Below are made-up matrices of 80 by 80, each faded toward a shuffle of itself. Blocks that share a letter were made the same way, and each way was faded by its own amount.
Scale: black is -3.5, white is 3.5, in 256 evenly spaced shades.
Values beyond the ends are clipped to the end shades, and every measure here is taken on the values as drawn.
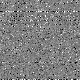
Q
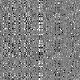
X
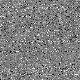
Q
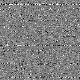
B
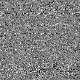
B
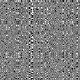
X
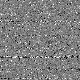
Q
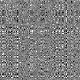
X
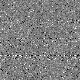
Q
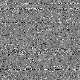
B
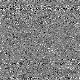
B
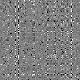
X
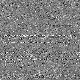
B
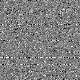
B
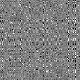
X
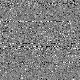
B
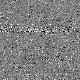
Q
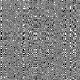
X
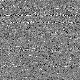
B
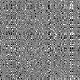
X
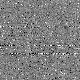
Q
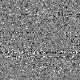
Q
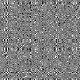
X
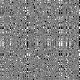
X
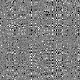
X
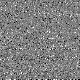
Q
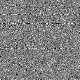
B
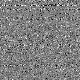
B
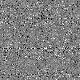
Q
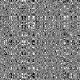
X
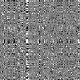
X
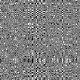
X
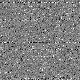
Q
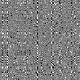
X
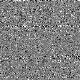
B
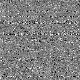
B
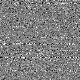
B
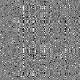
X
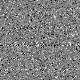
Q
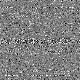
B
